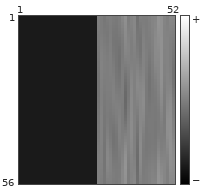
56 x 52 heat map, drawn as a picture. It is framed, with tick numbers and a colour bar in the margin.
It is made of 1 by 2 panels. Panel 1,1: very low, flat. Panel 1,2: middling, streaked downward, faint in contrast.
